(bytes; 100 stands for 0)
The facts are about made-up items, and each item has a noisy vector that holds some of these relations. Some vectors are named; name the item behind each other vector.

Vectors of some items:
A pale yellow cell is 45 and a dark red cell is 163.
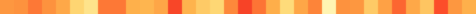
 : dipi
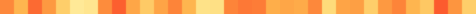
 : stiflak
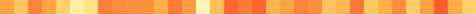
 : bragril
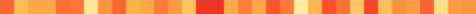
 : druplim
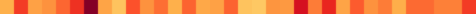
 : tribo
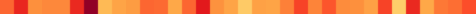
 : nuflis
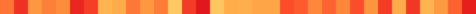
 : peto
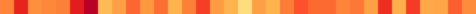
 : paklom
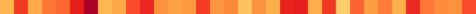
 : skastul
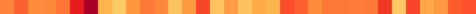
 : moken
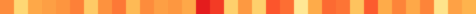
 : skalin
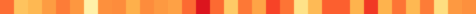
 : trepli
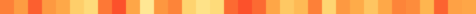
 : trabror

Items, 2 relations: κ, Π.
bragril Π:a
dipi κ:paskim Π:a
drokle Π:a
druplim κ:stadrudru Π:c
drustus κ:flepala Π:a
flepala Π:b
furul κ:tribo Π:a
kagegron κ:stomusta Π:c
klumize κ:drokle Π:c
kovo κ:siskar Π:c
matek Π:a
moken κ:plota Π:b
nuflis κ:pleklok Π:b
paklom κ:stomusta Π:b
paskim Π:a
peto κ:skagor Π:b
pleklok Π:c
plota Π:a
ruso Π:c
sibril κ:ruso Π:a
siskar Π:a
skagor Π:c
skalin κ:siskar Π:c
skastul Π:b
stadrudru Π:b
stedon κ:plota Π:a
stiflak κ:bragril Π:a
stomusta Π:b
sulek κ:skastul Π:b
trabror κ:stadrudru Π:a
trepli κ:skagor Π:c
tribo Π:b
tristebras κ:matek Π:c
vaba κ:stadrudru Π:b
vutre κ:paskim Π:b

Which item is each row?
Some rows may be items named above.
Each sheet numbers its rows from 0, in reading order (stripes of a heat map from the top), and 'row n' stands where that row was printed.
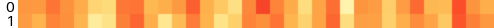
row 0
dipi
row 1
drustus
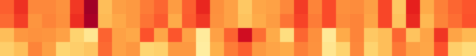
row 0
nuflis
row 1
nuflis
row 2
paskim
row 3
siskar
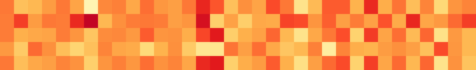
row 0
trepli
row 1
sulek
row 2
kagegron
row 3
stedon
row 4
kagegron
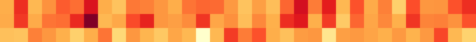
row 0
flepala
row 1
skastul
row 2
plota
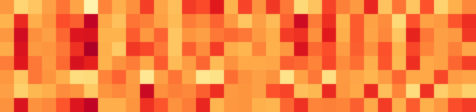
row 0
skagor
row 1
flepala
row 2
stadrudru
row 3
stomusta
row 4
vaba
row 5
furul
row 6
ruso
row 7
vutre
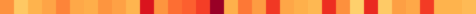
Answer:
pleklok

